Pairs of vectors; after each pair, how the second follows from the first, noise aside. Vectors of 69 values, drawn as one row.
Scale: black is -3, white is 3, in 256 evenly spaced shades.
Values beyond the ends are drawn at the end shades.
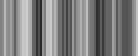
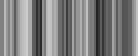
copied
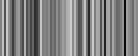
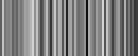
wrapped around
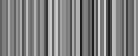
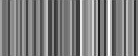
negated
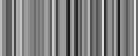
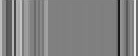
partly zeroed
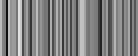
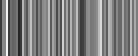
negated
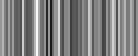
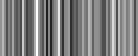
copied
